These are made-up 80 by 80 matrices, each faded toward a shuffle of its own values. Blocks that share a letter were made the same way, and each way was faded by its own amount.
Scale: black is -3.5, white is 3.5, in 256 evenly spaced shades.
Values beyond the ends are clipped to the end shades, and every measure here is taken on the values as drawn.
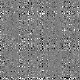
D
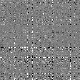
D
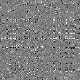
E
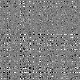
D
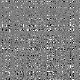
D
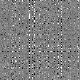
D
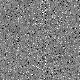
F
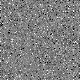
F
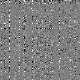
D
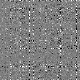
D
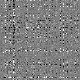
D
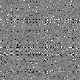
E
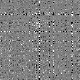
D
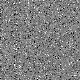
F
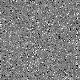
F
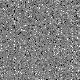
F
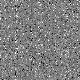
F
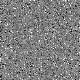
F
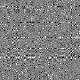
E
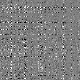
D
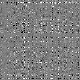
D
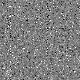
F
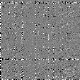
D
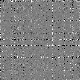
D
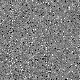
F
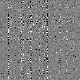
D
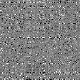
E
